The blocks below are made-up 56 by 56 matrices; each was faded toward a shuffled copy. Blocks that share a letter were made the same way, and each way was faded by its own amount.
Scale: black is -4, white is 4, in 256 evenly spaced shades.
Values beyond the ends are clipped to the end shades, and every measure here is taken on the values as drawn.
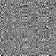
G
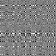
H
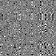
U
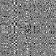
U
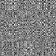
G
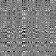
H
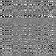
H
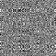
G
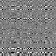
H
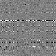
H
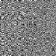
G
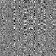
U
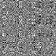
G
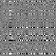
H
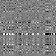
H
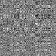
G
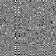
U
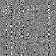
U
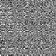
G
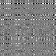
H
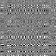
H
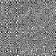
U
